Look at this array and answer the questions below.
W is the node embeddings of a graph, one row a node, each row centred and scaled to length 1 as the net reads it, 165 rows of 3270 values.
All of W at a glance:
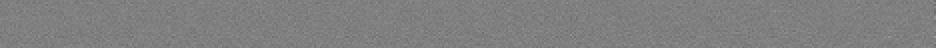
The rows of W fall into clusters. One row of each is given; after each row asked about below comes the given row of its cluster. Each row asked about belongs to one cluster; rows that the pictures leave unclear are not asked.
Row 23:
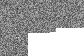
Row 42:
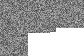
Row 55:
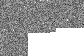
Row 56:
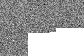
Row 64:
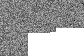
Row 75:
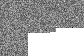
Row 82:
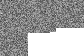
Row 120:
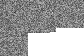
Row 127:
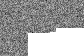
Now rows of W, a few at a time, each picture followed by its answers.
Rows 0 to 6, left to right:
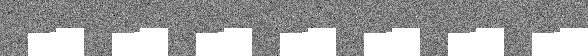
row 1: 75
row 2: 127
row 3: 42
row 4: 82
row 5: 23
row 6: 64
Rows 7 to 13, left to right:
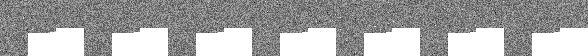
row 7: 127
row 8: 23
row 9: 23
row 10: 75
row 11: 55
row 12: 75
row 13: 23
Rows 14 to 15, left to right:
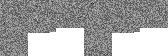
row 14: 82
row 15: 75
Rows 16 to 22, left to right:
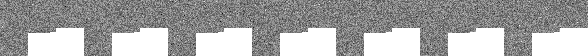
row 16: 42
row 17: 64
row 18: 55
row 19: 120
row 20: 82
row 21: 127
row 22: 75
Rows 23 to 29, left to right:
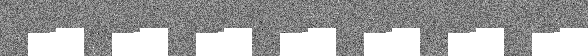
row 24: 56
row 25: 127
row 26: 42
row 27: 82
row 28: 56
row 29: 64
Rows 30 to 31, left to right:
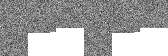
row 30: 82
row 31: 42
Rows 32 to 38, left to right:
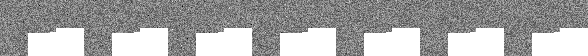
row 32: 127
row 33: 82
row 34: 55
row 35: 42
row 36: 64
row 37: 75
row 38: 56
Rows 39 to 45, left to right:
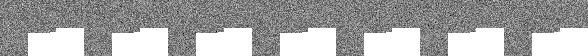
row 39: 75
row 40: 82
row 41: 56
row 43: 64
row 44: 75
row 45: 127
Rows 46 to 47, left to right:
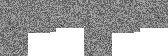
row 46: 42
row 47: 82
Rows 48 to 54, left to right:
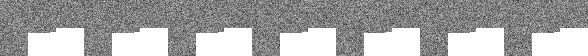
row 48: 64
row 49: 75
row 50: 64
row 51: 82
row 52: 127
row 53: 23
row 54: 82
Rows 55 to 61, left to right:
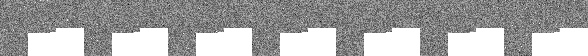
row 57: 56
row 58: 56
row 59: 120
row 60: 127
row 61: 75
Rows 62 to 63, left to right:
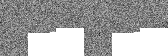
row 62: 82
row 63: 56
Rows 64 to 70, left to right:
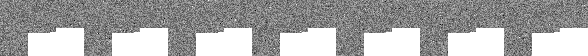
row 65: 56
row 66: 55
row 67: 56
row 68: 127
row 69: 120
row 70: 55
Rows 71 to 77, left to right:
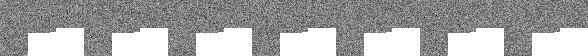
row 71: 42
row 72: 82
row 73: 75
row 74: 56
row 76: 55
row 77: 64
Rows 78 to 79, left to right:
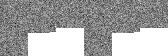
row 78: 120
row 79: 82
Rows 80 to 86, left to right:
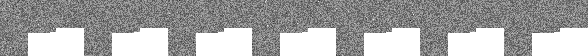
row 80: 64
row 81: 127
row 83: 75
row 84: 64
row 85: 82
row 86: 42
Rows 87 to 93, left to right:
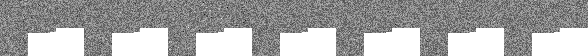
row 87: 127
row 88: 23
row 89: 64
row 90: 56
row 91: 42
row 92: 23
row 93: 55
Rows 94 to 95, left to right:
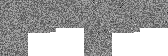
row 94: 75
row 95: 56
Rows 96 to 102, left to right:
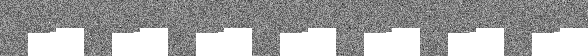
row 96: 127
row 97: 56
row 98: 64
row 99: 127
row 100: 75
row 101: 23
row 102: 127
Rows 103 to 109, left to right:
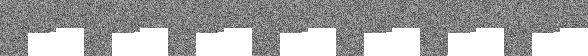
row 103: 127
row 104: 120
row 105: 56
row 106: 127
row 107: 42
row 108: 42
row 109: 56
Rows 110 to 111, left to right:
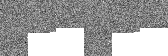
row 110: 82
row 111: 56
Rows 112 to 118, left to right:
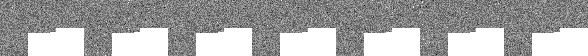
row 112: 75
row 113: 55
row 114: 127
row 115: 75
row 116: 127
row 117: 75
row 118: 23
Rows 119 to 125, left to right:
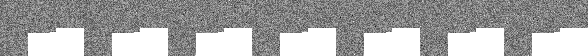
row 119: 120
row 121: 42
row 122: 82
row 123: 55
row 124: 82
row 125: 42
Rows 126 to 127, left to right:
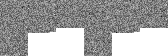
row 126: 127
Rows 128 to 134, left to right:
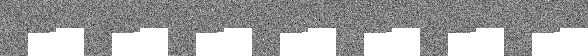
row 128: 127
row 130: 127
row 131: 55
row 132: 75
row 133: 42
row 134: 64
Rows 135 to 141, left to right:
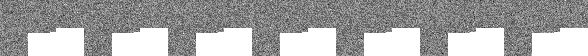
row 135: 82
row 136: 23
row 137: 56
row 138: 82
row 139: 56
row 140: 56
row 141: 42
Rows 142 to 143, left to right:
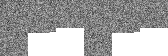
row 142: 120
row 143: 82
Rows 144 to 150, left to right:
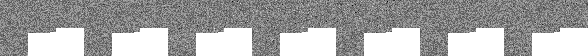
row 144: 42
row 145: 55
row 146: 75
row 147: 23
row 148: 120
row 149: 23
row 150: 64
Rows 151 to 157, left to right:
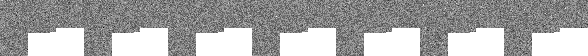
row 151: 42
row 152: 120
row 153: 82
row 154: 127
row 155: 64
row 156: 120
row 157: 55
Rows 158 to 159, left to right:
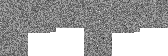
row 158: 64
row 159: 55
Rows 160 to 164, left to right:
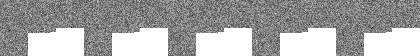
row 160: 55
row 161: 75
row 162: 64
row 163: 82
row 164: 56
